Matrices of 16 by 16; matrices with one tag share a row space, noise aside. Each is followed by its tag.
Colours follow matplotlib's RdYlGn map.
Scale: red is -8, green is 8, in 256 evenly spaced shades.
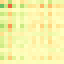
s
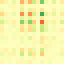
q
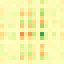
q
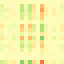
q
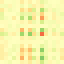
q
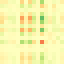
q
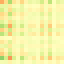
s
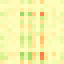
q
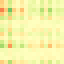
s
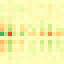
s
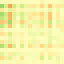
s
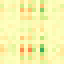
q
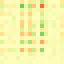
q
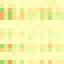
s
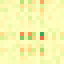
q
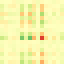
q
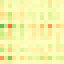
s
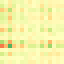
s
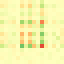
q
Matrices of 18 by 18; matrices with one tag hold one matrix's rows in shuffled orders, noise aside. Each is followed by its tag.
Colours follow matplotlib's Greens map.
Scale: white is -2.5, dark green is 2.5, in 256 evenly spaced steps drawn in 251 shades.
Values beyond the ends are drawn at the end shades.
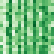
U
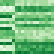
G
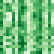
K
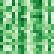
K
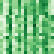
U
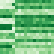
G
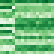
G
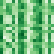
K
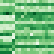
G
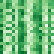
K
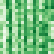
U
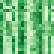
K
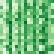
U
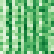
U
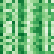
K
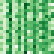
U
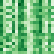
K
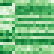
G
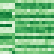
G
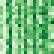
U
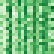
U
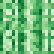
K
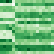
G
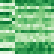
G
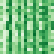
U
